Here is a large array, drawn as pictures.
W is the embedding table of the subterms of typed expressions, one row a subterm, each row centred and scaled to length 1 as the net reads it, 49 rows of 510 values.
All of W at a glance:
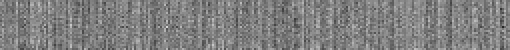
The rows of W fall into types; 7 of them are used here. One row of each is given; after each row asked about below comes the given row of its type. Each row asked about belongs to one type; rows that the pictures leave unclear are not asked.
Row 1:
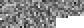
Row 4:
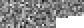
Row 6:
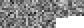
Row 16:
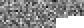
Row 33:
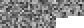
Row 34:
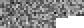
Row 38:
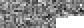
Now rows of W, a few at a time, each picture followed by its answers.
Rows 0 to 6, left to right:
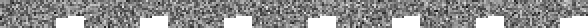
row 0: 34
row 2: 4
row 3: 34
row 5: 34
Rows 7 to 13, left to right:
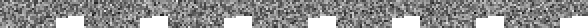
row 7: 4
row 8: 34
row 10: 4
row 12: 34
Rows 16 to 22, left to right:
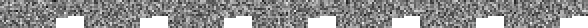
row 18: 33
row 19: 6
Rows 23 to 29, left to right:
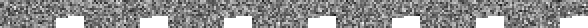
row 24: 6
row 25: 33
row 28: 33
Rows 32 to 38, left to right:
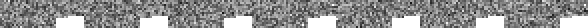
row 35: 6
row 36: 1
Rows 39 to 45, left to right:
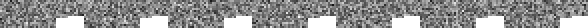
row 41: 4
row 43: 4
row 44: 6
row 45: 33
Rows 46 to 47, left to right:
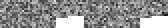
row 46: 33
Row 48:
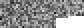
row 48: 34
